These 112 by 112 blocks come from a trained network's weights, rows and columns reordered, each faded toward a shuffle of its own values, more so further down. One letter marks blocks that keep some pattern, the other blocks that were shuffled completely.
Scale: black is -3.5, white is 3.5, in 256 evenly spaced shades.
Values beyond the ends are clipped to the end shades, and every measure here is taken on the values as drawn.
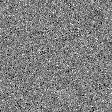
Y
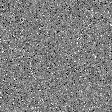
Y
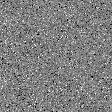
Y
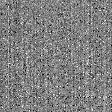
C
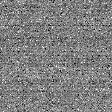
C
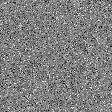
Y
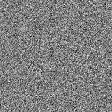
C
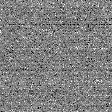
C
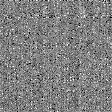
C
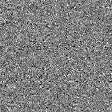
C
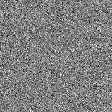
C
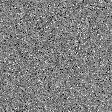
Y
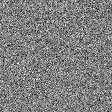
Y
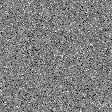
Y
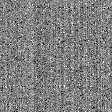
C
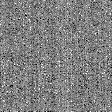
C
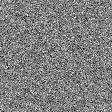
Y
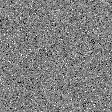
Y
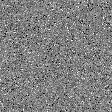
Y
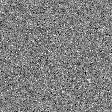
Y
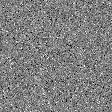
Y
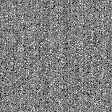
C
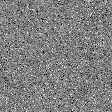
Y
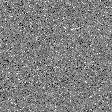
Y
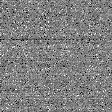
C
